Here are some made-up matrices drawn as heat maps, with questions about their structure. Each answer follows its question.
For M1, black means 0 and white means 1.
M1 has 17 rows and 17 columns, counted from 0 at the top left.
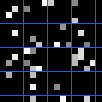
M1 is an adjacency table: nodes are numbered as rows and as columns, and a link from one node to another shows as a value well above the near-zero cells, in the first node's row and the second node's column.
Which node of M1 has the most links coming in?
node 5
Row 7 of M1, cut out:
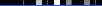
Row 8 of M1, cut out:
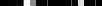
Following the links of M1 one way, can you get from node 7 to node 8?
no
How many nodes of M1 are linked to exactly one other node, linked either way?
2
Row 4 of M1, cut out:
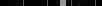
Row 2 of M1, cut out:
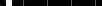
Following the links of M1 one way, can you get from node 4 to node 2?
yes
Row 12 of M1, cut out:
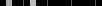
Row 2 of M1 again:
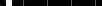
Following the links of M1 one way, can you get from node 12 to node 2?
yes
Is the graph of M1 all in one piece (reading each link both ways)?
yes
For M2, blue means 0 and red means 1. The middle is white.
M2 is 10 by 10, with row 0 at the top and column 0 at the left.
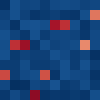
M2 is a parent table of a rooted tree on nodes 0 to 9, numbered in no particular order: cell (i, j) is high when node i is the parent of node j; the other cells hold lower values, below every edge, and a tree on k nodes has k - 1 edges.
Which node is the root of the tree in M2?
7
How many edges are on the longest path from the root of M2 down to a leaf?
4
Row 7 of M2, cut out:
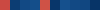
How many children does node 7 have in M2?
2
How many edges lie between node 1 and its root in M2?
2
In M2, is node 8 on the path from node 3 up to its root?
no
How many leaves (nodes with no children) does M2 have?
5
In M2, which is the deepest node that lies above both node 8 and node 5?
4
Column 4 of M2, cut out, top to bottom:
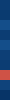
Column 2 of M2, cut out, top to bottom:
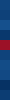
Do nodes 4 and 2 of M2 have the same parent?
no
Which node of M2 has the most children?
4
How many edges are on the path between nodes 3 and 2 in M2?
4
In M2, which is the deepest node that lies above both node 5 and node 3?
4
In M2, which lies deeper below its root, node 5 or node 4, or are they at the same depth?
node 5
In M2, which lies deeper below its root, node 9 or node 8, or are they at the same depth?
node 9
